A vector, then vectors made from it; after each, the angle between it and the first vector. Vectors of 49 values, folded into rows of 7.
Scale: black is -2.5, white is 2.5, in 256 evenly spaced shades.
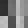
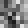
partly aligned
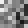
partly opposed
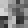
nearly opposite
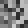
orthogonal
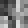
nearly parallel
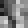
nearly parallel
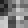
nearly parallel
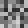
orthogonal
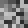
orthogonal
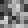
partly aligned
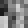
nearly parallel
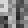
nearly opposite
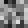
orthogonal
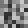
orthogonal
